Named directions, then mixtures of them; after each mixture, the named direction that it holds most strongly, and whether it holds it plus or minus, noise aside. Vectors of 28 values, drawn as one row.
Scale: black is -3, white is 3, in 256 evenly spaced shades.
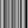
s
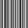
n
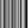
s, plus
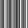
s, minus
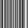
n, plus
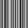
n, plus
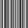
n, plus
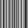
n, minus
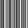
n, minus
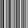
n, minus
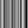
s, plus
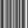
s, minus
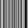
s, plus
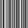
n, minus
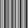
s, plus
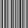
n, plus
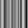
s, plus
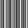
n, minus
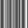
s, minus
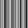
s, plus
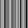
s, plus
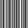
n, minus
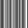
s, minus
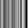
s, plus
